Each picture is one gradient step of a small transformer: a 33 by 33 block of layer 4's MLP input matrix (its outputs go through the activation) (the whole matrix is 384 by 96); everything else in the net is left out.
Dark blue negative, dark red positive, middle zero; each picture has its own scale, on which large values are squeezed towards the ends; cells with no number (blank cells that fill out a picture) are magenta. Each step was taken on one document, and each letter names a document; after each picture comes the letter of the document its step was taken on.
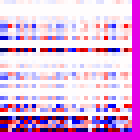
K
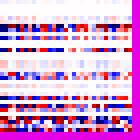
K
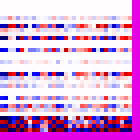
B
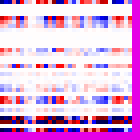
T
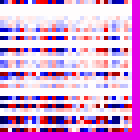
K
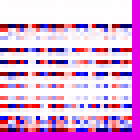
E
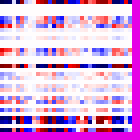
T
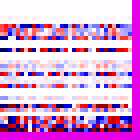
B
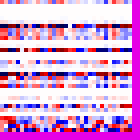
E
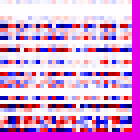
E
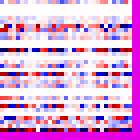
E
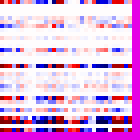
T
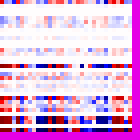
T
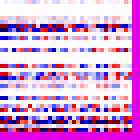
K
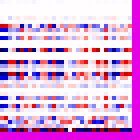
B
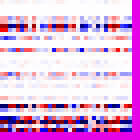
K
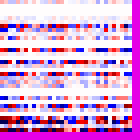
E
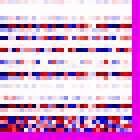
K
